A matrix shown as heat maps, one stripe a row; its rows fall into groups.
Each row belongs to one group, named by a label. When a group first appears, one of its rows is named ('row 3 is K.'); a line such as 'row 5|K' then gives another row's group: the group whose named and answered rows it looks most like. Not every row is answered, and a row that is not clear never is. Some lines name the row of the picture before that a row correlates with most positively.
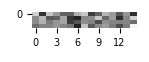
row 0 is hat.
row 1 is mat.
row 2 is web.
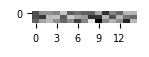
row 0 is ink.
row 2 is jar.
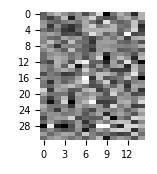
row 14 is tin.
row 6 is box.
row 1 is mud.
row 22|mud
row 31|jar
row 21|mud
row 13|web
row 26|ink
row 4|hat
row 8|box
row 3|hat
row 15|hat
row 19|hat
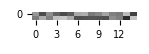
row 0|hat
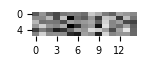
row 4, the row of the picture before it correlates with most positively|0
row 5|web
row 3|web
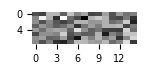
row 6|mat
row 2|hat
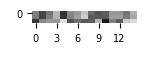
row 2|ink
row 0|mud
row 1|mud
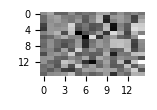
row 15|ink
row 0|mat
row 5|web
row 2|jar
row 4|ink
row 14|hat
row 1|jar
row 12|box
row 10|ink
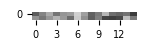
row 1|tin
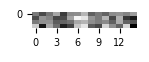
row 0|mud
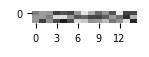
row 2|hat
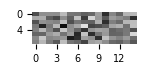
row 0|ink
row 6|web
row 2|ink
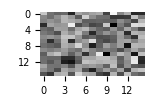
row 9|tin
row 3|ink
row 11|hat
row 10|jar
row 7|mud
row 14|box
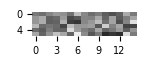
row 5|tin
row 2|mat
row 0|tin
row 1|mat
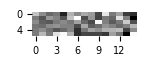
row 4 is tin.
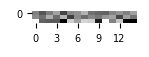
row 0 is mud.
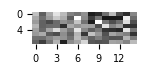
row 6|tin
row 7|mud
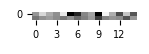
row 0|web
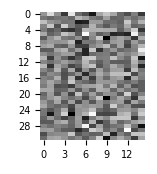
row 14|web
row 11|hat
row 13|hat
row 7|web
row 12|tin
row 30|ink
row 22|web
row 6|jar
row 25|mud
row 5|tin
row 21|jar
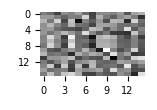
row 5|tin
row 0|box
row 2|web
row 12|mud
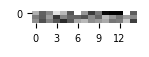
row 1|web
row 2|hat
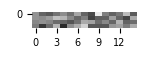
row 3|mud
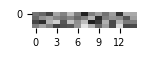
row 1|jar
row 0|box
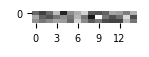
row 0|mud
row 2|tin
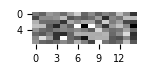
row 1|ink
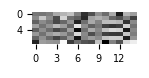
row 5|tin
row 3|tin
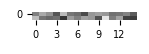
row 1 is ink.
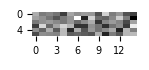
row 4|web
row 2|jar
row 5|ink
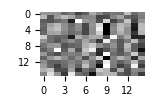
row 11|jar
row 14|mat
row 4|jar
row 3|jar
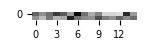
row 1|web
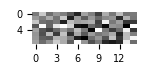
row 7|tin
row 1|web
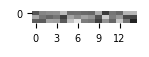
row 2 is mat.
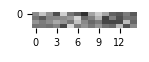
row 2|tin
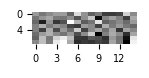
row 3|web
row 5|jar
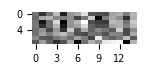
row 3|mud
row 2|mud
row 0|mud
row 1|jar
